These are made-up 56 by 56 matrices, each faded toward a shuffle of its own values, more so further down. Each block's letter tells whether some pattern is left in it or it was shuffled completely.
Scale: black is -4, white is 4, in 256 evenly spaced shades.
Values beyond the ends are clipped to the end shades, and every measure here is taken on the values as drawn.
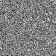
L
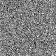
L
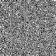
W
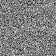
L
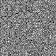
W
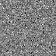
W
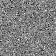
L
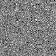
W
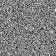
W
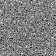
L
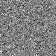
L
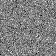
L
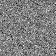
L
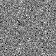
W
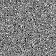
L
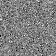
L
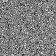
L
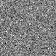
W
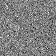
L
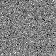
L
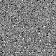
W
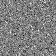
L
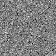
W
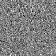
W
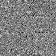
W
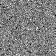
L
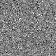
W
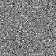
W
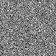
W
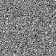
W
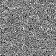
W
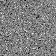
L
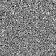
W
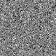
W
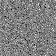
L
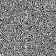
W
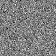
W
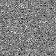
W
